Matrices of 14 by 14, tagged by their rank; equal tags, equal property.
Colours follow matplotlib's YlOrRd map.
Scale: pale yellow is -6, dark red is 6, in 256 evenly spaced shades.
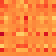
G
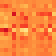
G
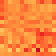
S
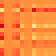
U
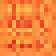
G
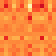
G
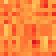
S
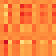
U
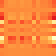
U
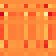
U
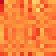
S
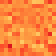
S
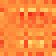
G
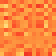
G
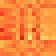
G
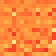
S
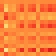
U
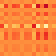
U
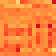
S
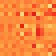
S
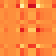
U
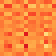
G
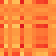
U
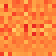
S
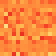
S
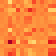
G
